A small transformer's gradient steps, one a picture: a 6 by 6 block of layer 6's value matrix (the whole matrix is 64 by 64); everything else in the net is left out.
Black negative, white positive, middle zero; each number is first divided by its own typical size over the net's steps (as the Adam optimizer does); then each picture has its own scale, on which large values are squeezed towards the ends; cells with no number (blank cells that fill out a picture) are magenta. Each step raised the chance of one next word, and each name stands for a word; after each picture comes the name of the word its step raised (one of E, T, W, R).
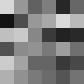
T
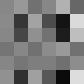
T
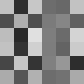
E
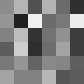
T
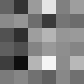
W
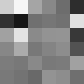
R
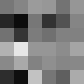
T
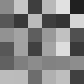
R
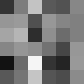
W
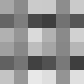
E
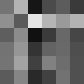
R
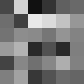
R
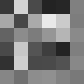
R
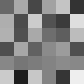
T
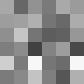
W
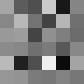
W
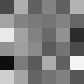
W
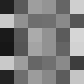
E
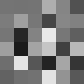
E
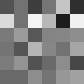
T
